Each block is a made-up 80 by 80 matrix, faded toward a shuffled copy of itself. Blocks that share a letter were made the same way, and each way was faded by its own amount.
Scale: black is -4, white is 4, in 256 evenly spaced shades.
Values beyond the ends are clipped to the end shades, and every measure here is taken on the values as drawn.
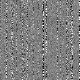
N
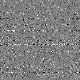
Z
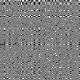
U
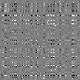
U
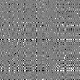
U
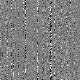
N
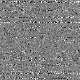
Z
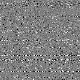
Z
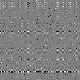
U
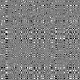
U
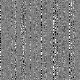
N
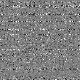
Z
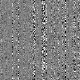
N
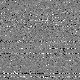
Z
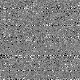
Z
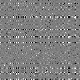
U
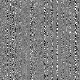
N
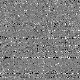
Z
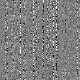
N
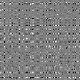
U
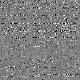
Z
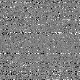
Z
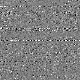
Z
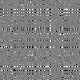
U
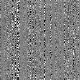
N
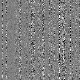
N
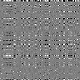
U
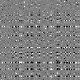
U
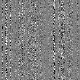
N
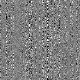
N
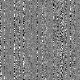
N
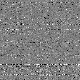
Z
